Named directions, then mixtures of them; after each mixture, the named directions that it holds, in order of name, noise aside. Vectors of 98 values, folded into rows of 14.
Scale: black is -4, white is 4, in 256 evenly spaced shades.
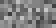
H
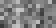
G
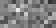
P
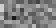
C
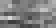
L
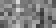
G, H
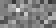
P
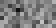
G, P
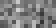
G, H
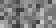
G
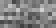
L, P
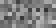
H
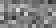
C, P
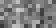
G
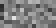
C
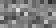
C, P
